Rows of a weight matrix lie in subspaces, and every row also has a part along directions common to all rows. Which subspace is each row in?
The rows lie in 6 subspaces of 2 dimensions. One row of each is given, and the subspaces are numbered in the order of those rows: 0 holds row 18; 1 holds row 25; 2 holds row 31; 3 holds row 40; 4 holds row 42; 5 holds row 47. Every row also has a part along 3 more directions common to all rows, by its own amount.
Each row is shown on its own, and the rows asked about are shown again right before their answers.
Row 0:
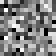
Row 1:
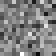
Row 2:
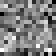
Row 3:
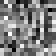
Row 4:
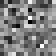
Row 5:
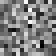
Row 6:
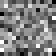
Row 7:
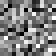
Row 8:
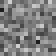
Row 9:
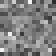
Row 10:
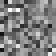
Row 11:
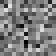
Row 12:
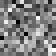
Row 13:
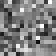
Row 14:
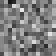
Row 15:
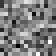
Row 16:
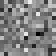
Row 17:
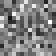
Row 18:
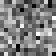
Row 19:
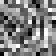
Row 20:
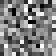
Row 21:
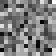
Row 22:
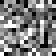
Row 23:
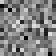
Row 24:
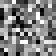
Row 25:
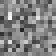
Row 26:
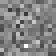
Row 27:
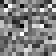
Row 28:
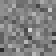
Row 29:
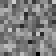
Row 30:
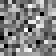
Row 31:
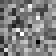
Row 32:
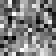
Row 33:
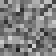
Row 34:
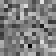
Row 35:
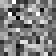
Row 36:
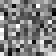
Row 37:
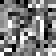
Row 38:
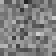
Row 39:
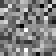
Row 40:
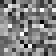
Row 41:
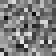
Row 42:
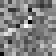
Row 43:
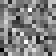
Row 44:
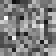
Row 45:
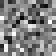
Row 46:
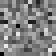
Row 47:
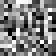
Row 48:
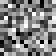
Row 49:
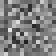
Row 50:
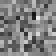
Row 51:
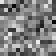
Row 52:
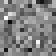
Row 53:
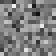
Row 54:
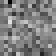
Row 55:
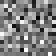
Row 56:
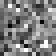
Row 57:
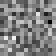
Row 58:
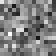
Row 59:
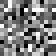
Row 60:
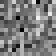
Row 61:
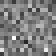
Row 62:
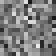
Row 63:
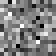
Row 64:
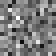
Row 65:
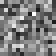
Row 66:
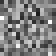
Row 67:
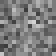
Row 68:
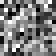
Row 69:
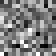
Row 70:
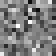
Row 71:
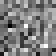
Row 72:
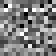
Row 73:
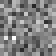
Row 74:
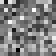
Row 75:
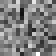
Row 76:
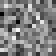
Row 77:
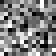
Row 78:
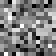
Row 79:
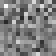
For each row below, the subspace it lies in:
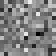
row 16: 0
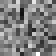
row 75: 3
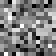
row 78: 0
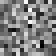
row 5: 4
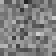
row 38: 0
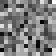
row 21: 2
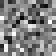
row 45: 4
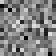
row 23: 1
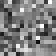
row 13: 0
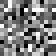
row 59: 3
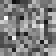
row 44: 5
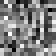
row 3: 5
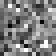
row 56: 5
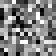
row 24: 2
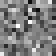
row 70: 4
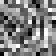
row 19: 5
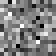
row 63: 0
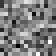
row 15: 5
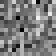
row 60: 1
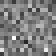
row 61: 2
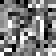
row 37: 5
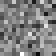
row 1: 3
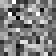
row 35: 2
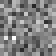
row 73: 0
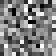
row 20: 4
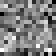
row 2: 2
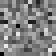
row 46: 4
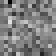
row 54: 0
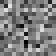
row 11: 3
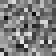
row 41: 5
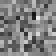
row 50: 1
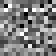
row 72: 3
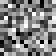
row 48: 5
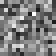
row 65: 1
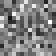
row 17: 0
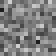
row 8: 0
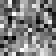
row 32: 0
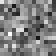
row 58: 1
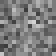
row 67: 4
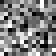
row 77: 5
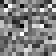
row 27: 3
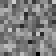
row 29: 3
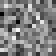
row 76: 2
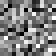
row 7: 3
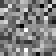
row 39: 3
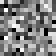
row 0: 1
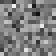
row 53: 1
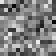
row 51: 1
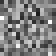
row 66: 4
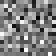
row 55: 1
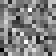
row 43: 2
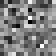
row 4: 4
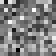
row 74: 1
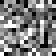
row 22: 5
